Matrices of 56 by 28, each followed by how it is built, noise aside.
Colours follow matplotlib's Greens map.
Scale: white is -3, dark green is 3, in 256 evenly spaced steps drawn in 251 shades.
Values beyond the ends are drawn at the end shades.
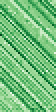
Toeplitz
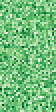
noise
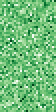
noise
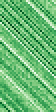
Toeplitz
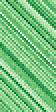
Toeplitz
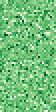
noise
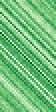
Toeplitz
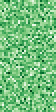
noise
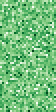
noise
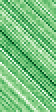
Toeplitz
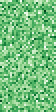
noise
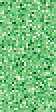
noise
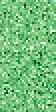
noise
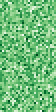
noise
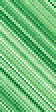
Toeplitz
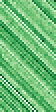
Toeplitz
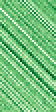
Toeplitz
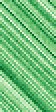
Toeplitz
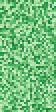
noise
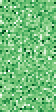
noise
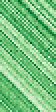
Toeplitz
